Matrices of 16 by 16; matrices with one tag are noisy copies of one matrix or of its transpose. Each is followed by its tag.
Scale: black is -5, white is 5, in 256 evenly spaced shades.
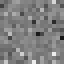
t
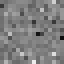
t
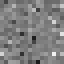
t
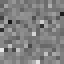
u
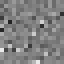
u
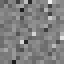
u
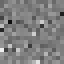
u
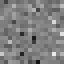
t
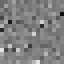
u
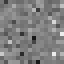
t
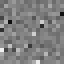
u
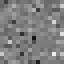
t
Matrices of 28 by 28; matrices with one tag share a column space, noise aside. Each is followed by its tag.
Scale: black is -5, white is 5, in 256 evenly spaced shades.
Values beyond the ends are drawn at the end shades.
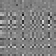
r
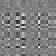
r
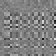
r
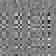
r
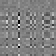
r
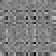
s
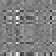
s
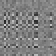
r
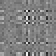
s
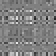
s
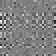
r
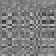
r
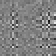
r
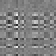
r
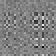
r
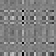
s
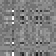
s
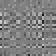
r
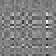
r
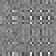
s
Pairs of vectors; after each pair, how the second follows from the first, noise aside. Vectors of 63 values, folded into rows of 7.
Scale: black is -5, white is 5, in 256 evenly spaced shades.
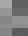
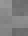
shrunk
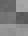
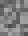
shuffled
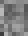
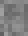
shrunk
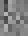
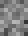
shuffled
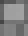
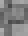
wrapped around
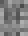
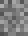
shuffled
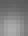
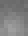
shrunk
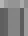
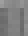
shrunk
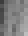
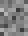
shuffled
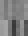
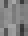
wrapped around
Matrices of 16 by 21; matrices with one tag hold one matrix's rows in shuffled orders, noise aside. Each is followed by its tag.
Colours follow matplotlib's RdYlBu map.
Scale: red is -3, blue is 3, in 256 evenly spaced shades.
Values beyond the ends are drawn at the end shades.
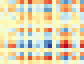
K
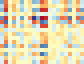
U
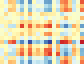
K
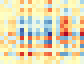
K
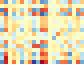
U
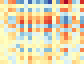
K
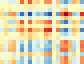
K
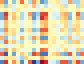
U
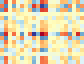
U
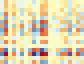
U
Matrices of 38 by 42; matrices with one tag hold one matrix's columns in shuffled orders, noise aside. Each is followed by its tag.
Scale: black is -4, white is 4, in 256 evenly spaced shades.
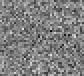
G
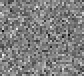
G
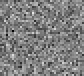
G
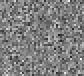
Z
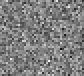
Z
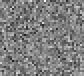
Z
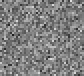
Z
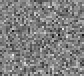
G
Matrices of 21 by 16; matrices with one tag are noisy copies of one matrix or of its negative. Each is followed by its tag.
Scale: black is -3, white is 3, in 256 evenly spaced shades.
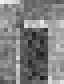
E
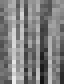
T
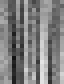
T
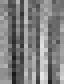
T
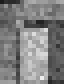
E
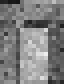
E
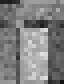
E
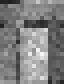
E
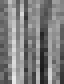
T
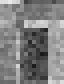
E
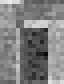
E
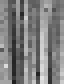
T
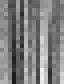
T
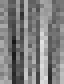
T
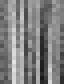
T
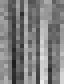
T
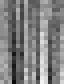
T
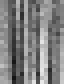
T
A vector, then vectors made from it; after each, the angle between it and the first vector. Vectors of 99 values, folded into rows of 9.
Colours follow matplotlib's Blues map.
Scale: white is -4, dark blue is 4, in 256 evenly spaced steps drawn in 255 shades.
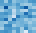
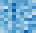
partly opposed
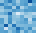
orthogonal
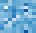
nearly opposite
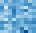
nearly opposite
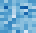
nearly parallel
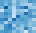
nearly parallel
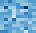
nearly parallel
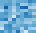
nearly parallel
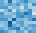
partly aligned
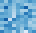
nearly parallel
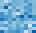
partly aligned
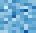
nearly opposite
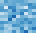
nearly opposite
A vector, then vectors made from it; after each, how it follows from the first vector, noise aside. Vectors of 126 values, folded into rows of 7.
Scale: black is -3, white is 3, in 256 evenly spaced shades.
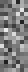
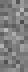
shrunk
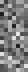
wrapped around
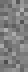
shrunk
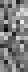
sign-scrambled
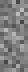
shrunk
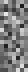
wrapped around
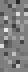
partly zeroed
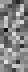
sign-scrambled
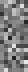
wrapped around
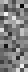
wrapped around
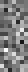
wrapped around
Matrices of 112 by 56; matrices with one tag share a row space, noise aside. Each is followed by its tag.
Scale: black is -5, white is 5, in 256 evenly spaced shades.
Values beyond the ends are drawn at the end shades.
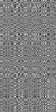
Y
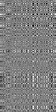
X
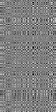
X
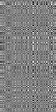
X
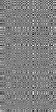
X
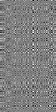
X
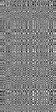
X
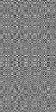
Y
